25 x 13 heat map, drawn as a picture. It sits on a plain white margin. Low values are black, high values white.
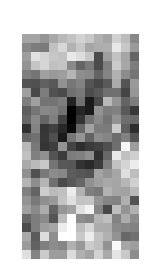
Ninth with the highest average: bottom middle. Histogram: bell-shaped. Grain: blotchy. Ninth with the lowest average: centre.
